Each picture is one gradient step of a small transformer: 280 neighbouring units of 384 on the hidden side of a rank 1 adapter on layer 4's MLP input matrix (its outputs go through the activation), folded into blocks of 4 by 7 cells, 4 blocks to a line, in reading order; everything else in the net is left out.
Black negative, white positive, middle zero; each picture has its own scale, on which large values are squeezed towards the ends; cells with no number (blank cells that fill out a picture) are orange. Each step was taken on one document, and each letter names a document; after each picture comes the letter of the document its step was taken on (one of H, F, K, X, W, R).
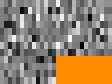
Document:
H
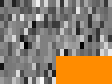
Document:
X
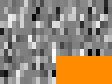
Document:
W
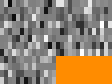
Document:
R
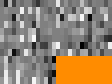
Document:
H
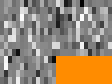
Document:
H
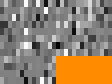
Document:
X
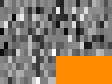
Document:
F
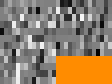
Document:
W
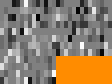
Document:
X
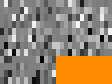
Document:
H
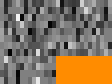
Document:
F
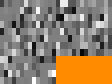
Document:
W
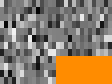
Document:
W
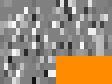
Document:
W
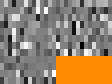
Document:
X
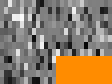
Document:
H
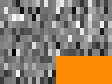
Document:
R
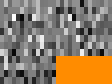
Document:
R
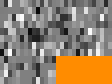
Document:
F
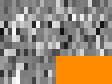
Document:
W
